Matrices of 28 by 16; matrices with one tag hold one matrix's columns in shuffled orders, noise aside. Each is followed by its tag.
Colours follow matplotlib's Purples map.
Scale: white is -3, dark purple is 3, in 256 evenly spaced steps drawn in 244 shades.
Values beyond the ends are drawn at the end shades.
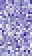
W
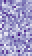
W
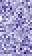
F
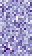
F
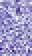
F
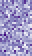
W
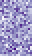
F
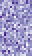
W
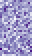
F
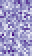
W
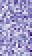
W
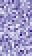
W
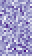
F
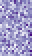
W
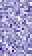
F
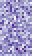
F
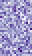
F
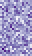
F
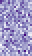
W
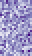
W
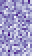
W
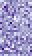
F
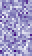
W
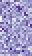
F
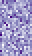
W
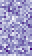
F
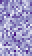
W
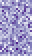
F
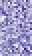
F
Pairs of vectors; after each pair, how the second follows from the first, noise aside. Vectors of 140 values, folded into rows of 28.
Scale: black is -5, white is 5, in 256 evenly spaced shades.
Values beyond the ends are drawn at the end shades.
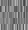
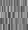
wrapped around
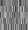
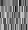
scaled up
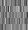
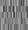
shuffled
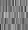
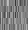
shuffled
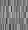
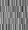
shuffled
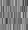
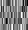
scaled up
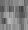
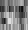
scaled up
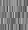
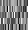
scaled up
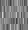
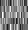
scaled up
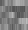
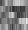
scaled up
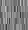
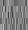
shuffled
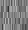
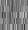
shuffled
